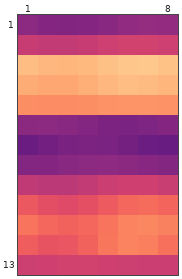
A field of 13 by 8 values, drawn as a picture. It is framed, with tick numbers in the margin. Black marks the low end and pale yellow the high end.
Overall the values sit about 60% of the way up the scale. Streaks run across, left to right. There is no overall slope. Horizontal stripes repeat 2 times down the table.
